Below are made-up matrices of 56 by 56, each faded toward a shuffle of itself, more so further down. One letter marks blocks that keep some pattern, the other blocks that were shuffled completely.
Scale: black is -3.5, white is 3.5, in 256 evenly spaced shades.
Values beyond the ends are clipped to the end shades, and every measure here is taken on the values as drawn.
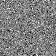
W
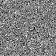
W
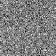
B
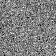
W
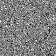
W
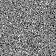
W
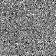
B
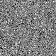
W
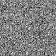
B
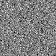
B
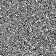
W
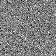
W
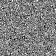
W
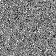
W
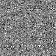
B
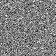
W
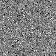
W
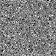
B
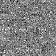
B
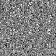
B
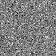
B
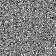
W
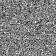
W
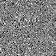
B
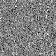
B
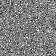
W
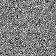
W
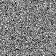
W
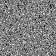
W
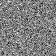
W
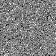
B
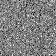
B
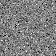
W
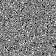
B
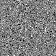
W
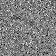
W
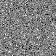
B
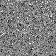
W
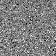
B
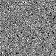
B
